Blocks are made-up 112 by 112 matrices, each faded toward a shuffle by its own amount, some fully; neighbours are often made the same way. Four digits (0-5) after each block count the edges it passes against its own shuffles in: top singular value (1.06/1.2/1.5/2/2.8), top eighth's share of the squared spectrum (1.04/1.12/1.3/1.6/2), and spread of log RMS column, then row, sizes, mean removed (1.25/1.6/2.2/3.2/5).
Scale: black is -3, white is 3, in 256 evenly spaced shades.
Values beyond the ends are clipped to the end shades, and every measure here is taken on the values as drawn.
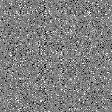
4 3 2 1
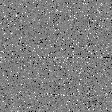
2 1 1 1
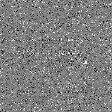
1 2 2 2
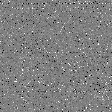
2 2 1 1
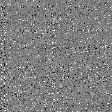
2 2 2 2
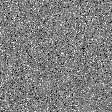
0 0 0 0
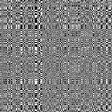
5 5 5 4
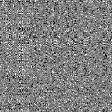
4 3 2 2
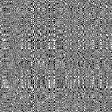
5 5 4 3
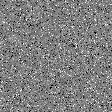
1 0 0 0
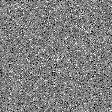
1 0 2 0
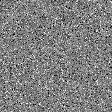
0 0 1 0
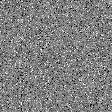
0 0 1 0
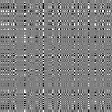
5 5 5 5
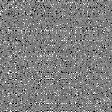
4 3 2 2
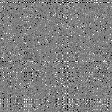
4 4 2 2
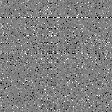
4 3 2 2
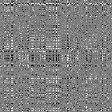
5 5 3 4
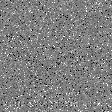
2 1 0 1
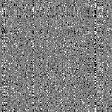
4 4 3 2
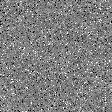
2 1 0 0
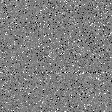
1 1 1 1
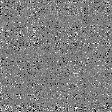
2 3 3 3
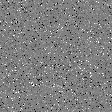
0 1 0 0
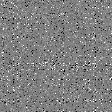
2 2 2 2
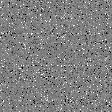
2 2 1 2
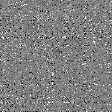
2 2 2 2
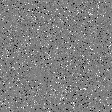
0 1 0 0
